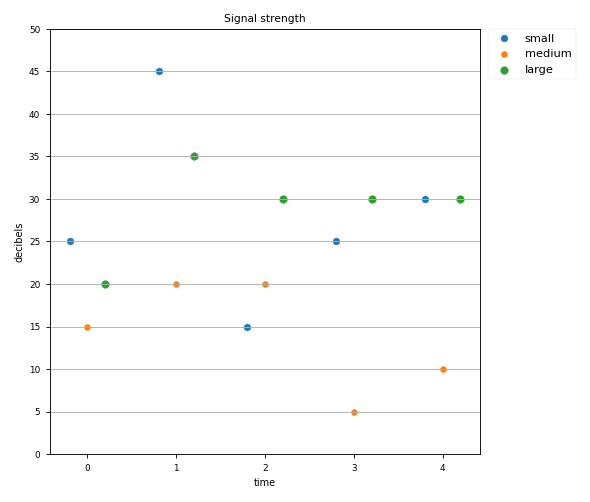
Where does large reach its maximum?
1
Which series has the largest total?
large
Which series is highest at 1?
small
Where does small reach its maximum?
1
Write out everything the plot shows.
Title: Signal strength
x-axis: time, ticks 0 1 2 3 4
y-axis: decibels, ticks 0 5 10 15 20 25 30 35 40 45 50
Legend: small, medium, large
Values:
small: 25 45 15 25 30
medium: 15 20 20 5 10
large: 20 35 30 30 30
